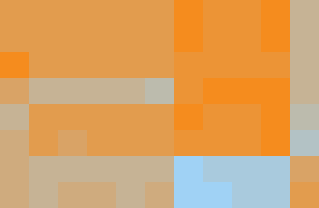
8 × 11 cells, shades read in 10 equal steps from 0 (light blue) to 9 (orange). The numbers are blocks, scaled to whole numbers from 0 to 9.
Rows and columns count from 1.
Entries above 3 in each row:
11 11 11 10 10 10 7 7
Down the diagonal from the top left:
7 7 7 4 7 7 0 0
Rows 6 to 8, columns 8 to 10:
8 8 9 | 1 1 1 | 0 1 1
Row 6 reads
5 7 6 7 7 7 8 8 8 9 2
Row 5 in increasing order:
3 4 7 7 7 7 7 8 8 9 9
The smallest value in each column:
4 4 4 4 4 3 0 0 1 1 2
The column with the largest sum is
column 10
